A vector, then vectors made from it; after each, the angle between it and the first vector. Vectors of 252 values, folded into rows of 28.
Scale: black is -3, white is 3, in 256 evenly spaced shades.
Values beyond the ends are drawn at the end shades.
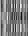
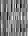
nearly opposite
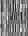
nearly parallel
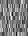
orthogonal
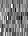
partly aligned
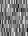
orthogonal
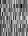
partly opposed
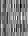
nearly opposite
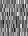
orthogonal
